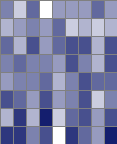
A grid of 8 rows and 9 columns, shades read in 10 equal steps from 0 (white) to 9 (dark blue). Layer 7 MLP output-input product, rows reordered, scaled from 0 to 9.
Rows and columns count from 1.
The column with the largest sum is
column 9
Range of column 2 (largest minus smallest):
6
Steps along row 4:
up down same down up down down up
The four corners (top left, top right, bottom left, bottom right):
5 4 8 9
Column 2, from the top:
2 4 3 6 5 6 8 8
